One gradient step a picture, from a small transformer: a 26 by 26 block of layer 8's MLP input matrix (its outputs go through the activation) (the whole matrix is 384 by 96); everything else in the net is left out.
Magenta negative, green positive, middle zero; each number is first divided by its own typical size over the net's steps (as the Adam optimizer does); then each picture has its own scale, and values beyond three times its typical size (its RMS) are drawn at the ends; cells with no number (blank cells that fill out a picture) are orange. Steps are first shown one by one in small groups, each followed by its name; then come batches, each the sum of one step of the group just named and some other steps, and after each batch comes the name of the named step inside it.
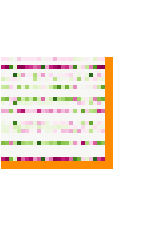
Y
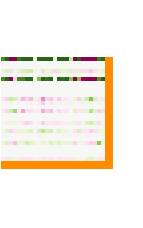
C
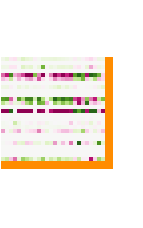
Y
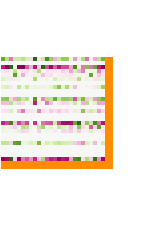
Y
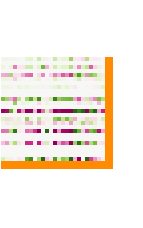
Y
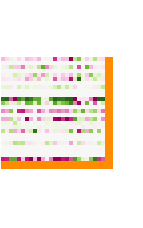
Y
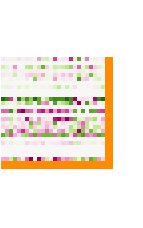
Y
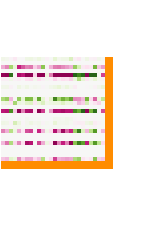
Y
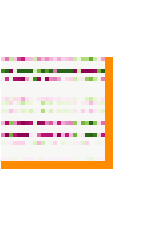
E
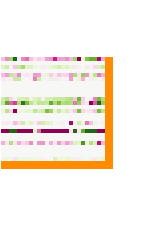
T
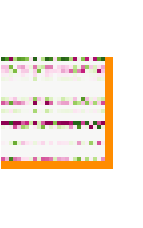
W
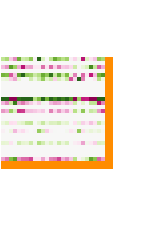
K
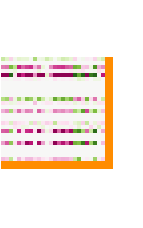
W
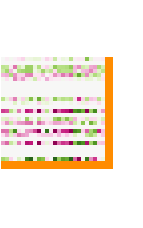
E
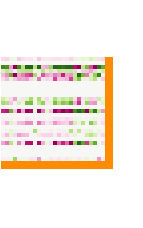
E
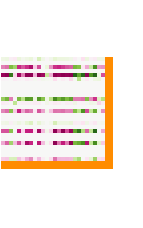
K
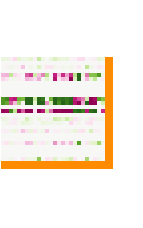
K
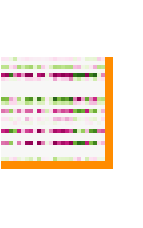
T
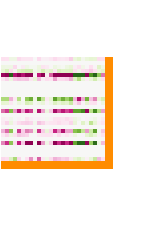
E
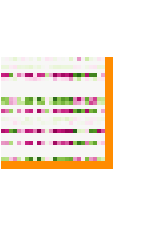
T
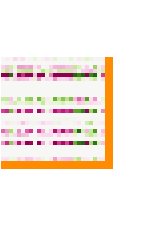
E
